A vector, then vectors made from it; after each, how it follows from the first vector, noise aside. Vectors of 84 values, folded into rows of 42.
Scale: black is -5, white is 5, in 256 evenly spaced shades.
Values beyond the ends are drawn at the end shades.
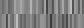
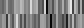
scaled up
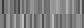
wrapped around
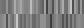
copied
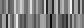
scaled up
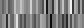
scaled up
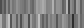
wrapped around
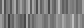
wrapped around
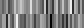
scaled up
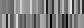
scaled up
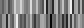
scaled up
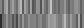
wrapped around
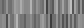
copied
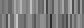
copied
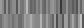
wrapped around
